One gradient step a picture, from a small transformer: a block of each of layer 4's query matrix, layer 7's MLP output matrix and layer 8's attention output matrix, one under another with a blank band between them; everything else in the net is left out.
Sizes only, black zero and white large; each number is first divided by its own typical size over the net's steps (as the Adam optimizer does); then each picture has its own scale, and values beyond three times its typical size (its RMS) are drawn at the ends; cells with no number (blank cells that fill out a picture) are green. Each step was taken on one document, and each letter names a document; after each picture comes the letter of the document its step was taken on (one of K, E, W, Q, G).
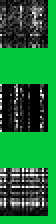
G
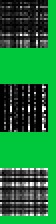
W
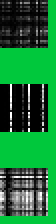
W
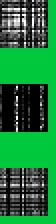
G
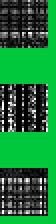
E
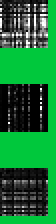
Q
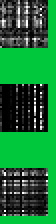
Q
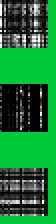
G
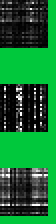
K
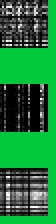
W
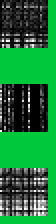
W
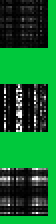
K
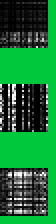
E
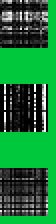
W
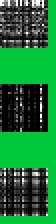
Q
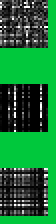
Q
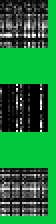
G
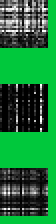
G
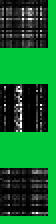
K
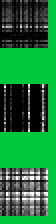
W
